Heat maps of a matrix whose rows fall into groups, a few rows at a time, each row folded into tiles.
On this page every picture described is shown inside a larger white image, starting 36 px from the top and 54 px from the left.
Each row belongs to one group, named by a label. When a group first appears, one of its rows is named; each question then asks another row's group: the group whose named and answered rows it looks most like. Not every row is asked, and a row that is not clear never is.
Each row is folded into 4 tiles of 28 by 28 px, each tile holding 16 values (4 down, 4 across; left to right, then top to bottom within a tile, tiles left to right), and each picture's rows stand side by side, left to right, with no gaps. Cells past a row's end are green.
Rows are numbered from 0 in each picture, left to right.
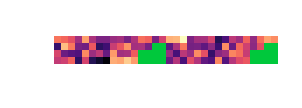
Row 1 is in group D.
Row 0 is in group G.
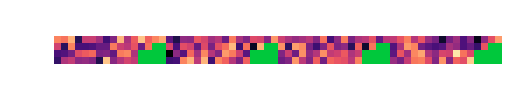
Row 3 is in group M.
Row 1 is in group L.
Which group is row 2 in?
L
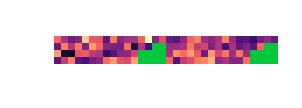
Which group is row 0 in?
G
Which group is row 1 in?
M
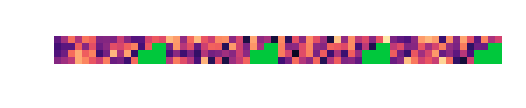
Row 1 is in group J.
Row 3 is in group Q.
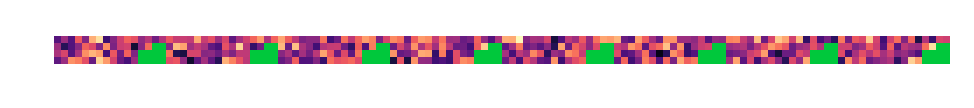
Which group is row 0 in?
Q
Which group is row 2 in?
L
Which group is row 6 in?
J
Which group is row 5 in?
J
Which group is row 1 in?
G
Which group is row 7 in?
J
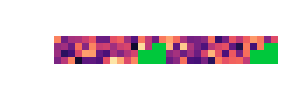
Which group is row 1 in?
L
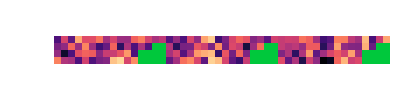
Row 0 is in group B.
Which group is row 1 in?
Q
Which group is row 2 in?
B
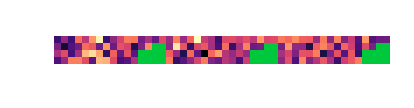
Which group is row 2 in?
J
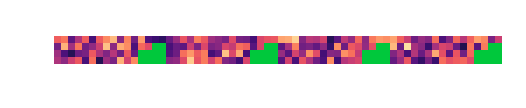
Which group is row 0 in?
J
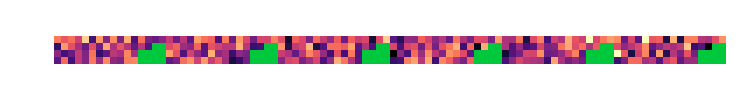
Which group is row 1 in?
Q
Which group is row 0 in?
J
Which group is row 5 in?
Q
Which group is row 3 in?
L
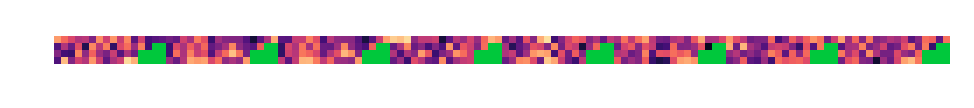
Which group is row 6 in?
L
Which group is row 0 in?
J
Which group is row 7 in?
G
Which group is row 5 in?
B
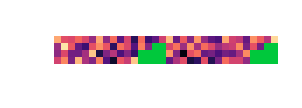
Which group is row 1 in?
G
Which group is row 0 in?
J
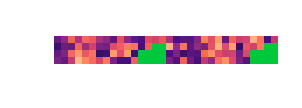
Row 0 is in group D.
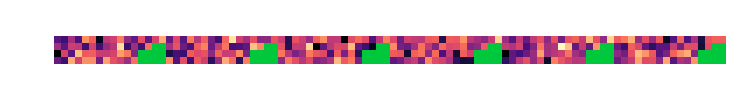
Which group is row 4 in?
L
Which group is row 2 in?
Q
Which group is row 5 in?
D
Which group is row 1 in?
B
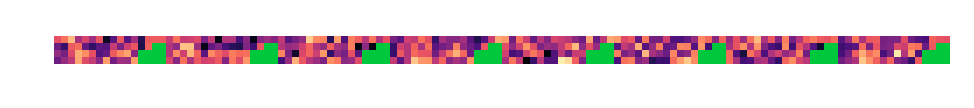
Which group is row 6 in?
B
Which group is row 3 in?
M
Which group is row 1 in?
M
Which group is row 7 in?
D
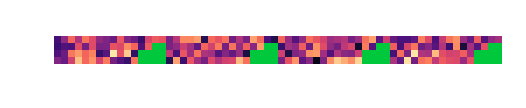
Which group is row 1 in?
J
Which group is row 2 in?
G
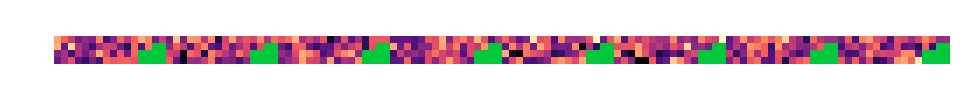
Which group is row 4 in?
G
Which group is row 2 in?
D
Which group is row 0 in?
L
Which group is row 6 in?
J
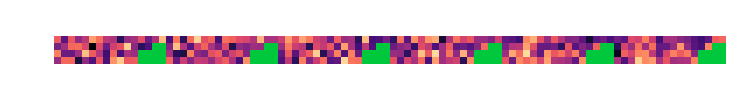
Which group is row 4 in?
M
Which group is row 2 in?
J
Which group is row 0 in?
G
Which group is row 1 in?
B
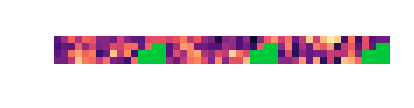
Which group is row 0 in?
D
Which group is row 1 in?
M
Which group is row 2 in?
J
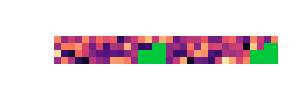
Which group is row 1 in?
G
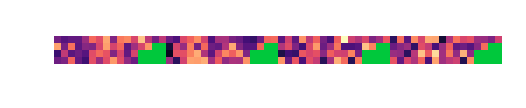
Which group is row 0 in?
L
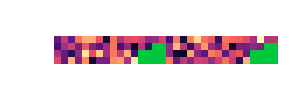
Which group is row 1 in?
B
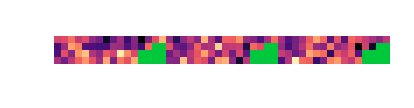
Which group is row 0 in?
M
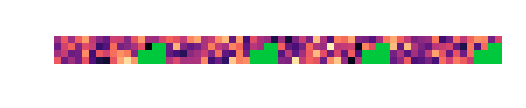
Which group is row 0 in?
B
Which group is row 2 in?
Q
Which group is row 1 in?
J
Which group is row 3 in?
L
